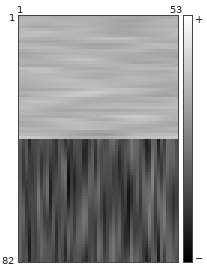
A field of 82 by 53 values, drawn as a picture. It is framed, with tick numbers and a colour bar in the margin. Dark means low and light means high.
It is made of 2 by 1 panels. Panel 1,1: high, streaked across, faint in contrast. Panel 2,1: low, streaked downward.
